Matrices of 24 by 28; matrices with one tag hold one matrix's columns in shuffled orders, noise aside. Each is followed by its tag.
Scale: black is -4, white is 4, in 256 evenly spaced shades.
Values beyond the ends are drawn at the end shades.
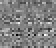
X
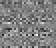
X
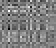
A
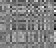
A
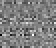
X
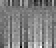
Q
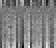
Q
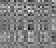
A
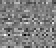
X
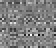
X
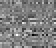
X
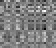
A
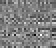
X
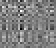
A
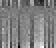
Q
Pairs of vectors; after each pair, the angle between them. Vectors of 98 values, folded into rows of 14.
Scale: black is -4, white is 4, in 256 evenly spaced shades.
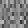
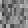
orthogonal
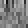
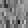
orthogonal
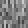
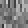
partly aligned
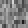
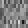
orthogonal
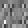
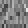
partly opposed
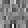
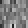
nearly opposite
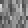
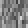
orthogonal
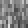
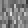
partly opposed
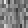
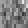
orthogonal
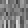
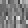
partly aligned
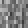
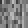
nearly opposite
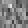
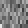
orthogonal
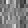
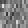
orthogonal
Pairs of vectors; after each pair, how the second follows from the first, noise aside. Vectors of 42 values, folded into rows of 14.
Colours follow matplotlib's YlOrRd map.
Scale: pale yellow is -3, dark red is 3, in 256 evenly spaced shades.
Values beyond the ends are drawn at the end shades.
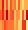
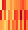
reversed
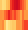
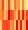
shuffled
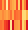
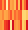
copied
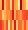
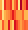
sign-scrambled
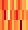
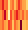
copied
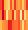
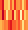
copied
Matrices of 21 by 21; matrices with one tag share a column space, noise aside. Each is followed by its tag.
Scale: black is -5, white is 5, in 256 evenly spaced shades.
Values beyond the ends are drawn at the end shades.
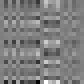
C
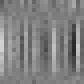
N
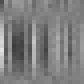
N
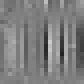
N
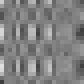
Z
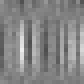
N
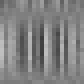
N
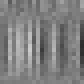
N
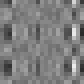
Z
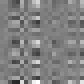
C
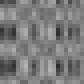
Z
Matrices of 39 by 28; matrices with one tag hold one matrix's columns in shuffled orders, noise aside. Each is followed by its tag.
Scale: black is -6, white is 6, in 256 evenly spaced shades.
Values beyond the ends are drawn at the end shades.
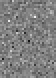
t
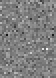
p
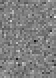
t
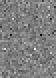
p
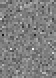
p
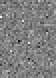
t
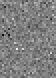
p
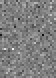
p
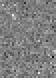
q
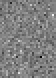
q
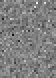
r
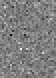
p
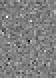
t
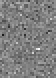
p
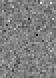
r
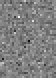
t
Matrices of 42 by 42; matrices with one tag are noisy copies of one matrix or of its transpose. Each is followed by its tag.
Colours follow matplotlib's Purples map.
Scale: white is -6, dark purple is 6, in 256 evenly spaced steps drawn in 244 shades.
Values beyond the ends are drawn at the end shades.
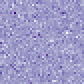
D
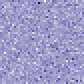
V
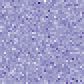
V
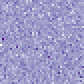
V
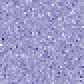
V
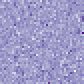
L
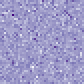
D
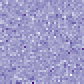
L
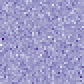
V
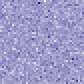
V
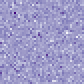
D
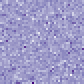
L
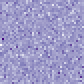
V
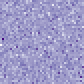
V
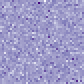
V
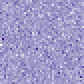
V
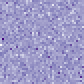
V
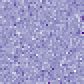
L
